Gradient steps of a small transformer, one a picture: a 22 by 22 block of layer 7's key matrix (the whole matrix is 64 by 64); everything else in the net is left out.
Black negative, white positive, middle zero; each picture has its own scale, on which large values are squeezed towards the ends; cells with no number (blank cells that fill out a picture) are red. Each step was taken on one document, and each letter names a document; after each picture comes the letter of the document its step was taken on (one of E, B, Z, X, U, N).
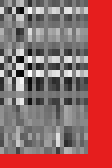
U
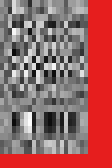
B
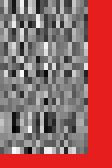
B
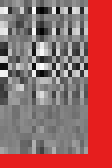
U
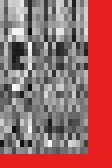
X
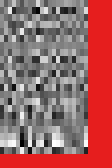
U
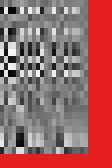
U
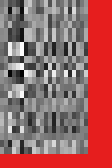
B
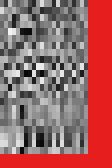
U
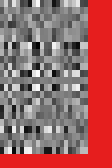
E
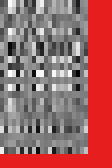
E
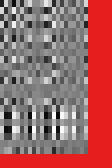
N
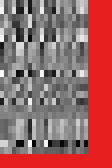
X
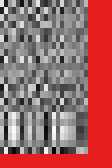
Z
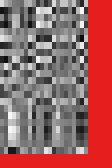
Z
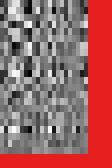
E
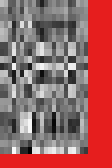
B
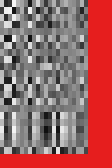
Z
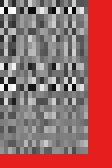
X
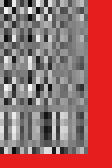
Z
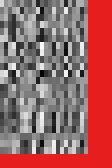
B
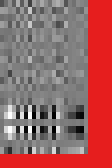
N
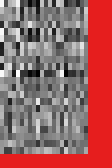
E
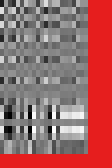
N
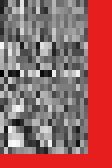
E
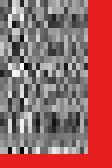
B
